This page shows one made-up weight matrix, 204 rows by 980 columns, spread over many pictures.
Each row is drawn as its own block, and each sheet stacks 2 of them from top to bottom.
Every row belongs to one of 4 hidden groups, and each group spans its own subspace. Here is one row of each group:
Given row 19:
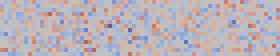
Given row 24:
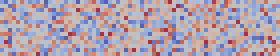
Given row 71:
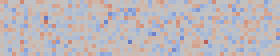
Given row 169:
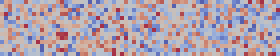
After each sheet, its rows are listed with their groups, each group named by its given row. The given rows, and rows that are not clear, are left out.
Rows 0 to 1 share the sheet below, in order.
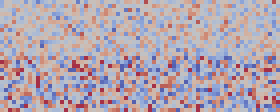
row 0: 24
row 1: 71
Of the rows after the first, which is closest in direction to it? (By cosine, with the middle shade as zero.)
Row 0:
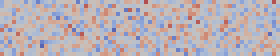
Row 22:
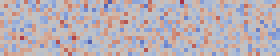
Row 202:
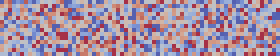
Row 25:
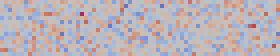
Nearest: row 202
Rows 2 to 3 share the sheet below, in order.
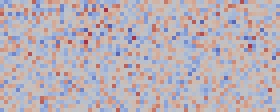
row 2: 19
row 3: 24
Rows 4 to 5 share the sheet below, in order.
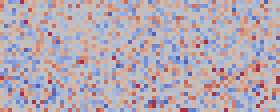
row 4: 71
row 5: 169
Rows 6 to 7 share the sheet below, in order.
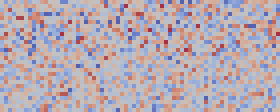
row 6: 19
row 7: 24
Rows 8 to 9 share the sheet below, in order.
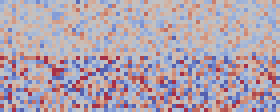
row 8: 24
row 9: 24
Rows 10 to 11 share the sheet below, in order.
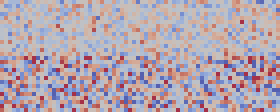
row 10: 169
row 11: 71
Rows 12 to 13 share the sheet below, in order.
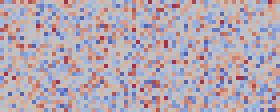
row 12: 169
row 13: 169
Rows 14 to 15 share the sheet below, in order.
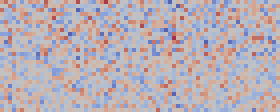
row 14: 24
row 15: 24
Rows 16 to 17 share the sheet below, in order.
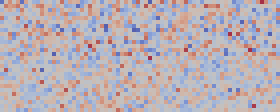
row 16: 169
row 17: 169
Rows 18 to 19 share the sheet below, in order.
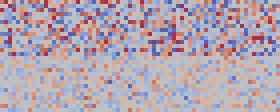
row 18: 24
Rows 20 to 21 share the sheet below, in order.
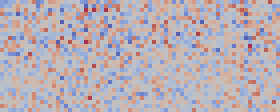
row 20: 19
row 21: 19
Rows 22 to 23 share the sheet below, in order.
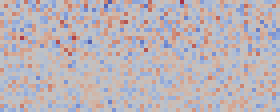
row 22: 19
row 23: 71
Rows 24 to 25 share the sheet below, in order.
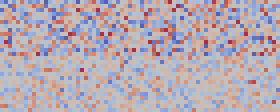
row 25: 19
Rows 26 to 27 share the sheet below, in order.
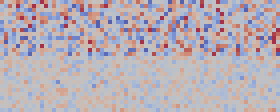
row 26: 19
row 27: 169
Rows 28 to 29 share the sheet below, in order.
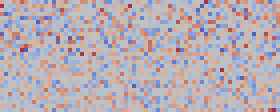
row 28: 71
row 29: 169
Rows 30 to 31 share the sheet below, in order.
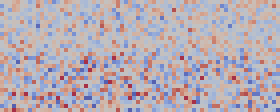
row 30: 71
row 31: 19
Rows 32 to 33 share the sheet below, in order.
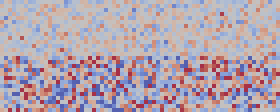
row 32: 169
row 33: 169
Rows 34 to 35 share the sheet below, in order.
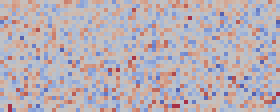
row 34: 169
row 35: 71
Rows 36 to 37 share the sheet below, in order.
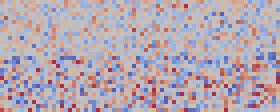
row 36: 169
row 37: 169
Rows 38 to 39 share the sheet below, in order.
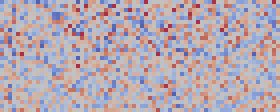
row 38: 24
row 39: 24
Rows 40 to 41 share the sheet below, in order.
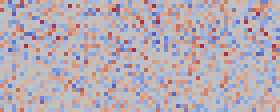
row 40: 71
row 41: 24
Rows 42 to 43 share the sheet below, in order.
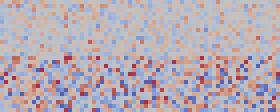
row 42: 19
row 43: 169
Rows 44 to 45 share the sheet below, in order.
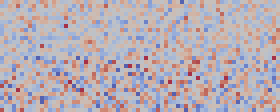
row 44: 19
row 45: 24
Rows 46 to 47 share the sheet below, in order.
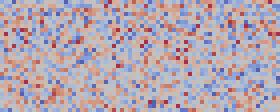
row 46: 19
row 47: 169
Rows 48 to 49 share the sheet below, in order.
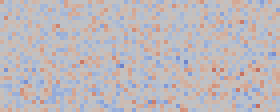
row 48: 169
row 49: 169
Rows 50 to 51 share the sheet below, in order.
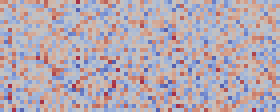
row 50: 24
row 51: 24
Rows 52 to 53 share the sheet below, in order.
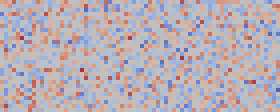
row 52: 19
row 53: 19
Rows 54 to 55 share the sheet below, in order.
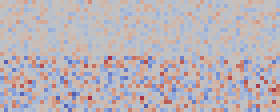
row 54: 71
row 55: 19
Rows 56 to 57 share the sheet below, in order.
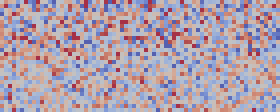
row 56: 19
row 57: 24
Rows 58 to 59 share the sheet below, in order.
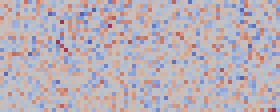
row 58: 19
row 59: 169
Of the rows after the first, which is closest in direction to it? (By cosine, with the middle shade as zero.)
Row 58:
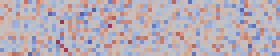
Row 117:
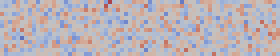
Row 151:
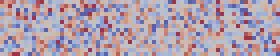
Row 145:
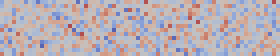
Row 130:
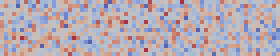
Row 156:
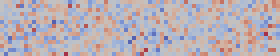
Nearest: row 151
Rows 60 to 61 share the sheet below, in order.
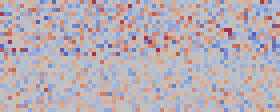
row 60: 71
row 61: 71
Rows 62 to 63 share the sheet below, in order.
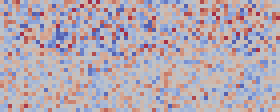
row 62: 169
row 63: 71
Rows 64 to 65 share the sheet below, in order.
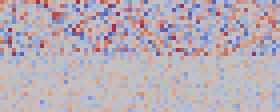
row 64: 24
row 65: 19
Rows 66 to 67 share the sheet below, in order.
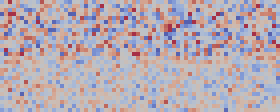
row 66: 71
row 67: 169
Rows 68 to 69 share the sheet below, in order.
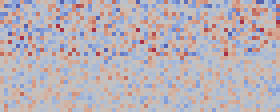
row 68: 169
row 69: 19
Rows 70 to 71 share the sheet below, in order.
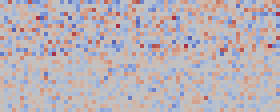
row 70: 71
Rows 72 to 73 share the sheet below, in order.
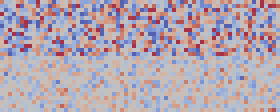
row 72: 71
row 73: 169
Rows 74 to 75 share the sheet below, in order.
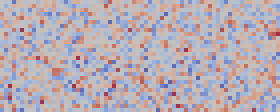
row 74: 19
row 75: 24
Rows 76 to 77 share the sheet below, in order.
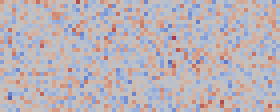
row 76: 24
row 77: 71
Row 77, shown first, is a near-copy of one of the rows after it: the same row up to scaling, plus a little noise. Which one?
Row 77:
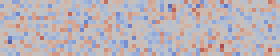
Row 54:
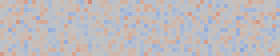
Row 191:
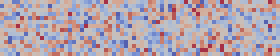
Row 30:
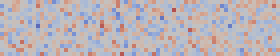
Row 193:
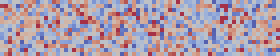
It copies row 191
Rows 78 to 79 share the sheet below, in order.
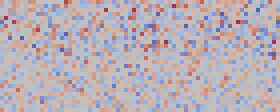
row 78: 169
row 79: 24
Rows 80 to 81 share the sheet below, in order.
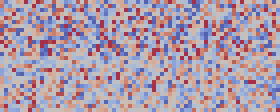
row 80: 24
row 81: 19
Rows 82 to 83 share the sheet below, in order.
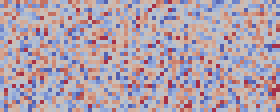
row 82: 71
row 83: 19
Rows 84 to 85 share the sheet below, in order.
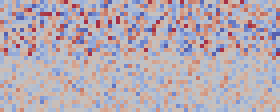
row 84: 19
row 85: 24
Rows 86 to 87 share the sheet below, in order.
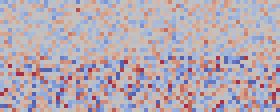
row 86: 24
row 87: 19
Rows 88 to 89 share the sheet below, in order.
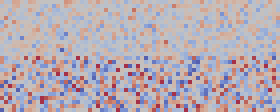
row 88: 169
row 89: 24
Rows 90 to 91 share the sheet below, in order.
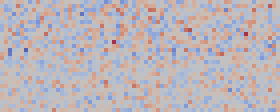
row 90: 71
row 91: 169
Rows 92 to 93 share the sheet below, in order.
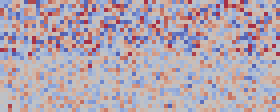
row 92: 19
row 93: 71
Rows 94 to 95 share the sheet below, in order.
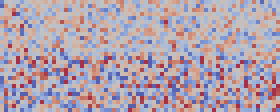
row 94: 71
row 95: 19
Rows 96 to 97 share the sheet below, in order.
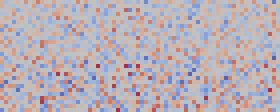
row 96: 24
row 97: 24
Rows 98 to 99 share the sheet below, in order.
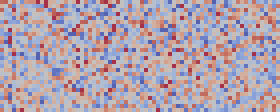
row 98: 24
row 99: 24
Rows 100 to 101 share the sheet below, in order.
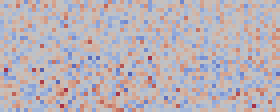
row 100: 19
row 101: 169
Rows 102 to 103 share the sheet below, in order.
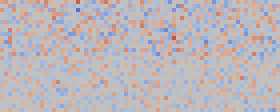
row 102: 24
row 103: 169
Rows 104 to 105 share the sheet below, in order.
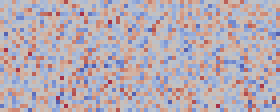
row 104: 19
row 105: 19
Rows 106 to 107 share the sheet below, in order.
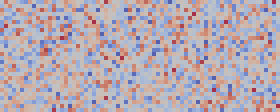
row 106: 24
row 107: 71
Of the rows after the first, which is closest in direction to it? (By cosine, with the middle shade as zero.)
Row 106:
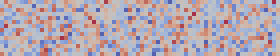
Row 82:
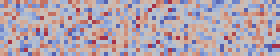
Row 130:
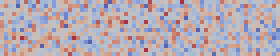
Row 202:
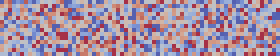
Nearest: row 202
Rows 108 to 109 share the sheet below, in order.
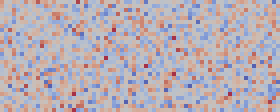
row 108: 24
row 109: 71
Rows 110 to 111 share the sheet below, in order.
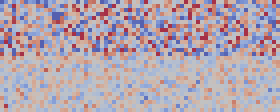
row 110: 24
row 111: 19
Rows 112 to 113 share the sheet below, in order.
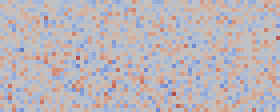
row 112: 71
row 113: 24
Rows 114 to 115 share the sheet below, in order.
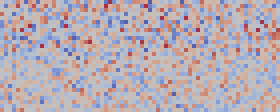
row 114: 19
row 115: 24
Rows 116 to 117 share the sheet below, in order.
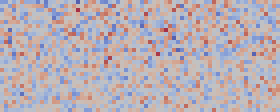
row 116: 24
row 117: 19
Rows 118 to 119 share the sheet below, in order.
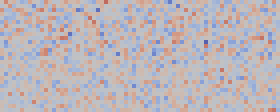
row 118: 24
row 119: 169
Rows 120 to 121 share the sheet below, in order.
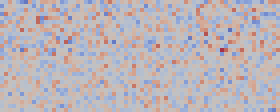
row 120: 71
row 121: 169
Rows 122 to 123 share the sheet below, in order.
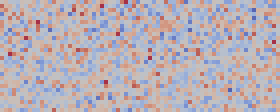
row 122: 71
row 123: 169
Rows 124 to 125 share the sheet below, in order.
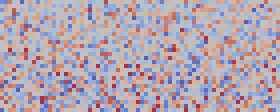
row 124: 71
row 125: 24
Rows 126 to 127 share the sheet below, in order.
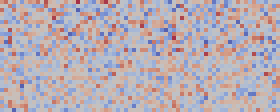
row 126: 24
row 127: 71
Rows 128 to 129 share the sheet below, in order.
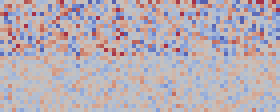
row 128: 169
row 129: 24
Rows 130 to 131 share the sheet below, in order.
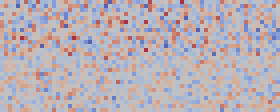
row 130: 19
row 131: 71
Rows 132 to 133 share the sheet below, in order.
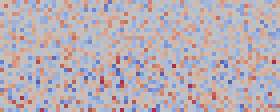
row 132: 19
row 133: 71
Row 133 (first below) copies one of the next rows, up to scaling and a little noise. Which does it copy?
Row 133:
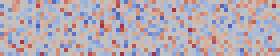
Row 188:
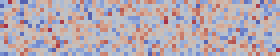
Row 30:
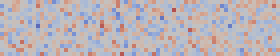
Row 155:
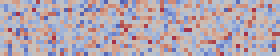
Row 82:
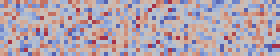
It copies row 30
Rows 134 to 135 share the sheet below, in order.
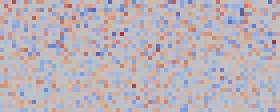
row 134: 19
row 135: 169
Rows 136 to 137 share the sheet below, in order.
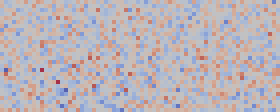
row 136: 24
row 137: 169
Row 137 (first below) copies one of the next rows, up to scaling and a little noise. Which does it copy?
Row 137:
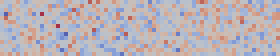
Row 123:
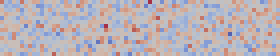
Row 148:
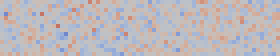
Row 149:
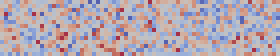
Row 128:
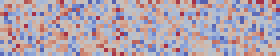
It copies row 148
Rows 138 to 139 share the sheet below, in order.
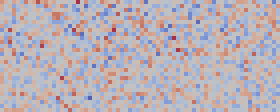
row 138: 24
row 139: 19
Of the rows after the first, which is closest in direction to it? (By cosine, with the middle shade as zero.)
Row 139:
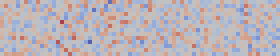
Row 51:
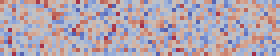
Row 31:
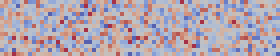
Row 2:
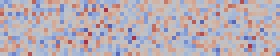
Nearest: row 31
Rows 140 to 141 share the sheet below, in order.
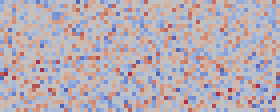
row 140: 24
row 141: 169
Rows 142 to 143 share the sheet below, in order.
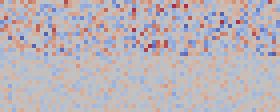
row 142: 169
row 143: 24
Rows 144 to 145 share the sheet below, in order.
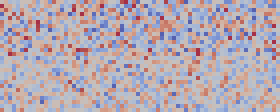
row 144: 71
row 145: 24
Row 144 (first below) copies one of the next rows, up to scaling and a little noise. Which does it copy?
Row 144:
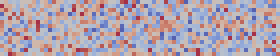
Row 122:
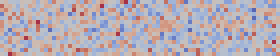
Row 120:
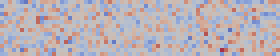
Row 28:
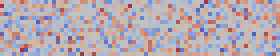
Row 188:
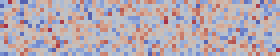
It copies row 122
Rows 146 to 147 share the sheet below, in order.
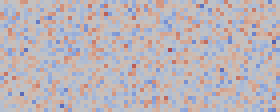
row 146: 71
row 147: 169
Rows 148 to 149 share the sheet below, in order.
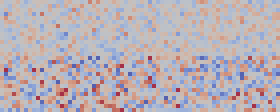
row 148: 169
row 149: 169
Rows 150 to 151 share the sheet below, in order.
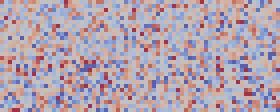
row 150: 169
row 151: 19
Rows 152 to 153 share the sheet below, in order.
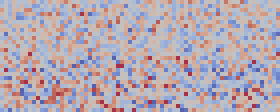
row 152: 19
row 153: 169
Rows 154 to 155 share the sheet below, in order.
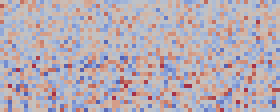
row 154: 71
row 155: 71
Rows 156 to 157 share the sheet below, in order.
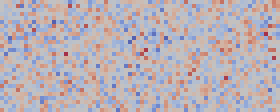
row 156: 71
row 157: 24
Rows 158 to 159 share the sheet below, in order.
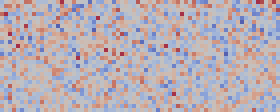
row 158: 169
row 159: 24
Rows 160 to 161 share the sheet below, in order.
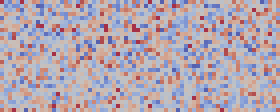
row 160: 169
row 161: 71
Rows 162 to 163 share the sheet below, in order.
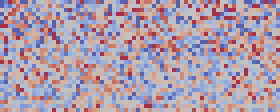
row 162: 71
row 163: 71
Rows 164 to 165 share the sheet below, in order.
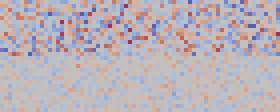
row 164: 19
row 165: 24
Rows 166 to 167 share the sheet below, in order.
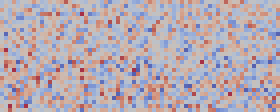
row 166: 19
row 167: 71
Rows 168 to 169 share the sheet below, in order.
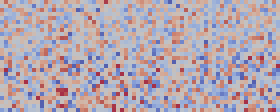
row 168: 24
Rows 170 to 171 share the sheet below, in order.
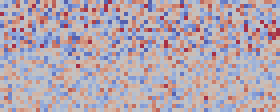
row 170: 19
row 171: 24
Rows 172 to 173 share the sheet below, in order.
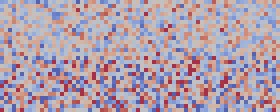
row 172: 24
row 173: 24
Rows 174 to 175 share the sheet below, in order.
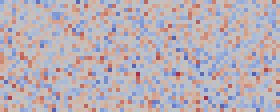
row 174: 24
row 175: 71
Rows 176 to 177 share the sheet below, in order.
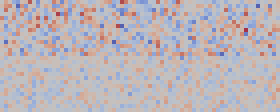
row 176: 71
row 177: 19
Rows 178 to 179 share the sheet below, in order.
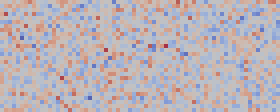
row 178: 169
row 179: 19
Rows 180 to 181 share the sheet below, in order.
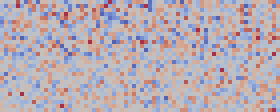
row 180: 19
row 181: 169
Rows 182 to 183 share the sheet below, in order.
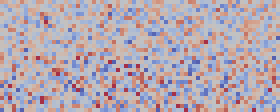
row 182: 71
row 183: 24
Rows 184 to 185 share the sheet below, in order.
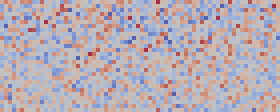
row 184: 71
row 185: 24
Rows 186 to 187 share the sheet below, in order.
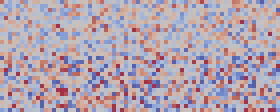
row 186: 169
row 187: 169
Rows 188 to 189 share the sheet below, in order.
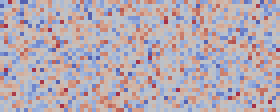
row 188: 71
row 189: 169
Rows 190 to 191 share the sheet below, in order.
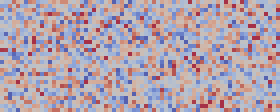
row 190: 19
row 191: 71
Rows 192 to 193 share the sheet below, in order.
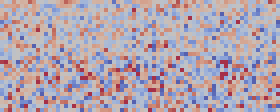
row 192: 169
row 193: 71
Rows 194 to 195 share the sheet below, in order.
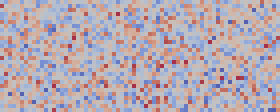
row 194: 71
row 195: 169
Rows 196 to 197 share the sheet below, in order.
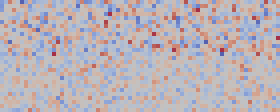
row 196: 71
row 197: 19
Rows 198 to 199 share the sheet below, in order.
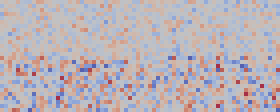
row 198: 71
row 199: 19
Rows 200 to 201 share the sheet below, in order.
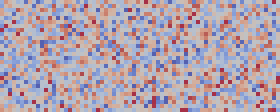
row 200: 24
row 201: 169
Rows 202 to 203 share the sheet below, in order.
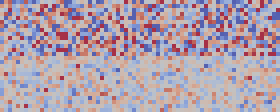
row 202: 169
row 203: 71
